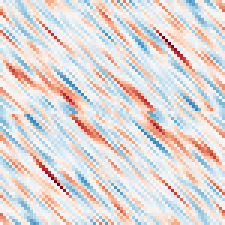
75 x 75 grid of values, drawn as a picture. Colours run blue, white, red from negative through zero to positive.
Slope: none. Grain: diagonal, down to the right. Average level on the scale: 50%. Symmetry: a half turn. Odd rows or columns: none.
